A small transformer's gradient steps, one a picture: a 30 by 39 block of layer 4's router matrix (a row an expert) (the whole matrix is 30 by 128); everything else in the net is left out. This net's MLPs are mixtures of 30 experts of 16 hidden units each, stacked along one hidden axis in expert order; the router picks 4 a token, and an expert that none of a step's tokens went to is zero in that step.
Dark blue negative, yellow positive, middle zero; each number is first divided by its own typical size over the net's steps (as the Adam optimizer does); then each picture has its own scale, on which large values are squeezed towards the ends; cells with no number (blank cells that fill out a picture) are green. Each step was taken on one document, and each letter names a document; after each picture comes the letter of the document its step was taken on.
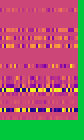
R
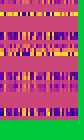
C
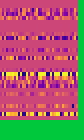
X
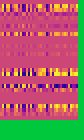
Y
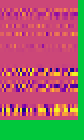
Y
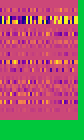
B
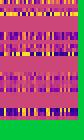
C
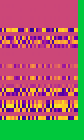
R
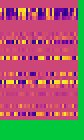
X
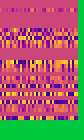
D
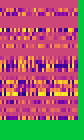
D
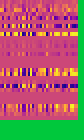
Y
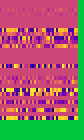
R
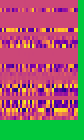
R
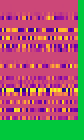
R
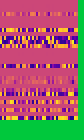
R
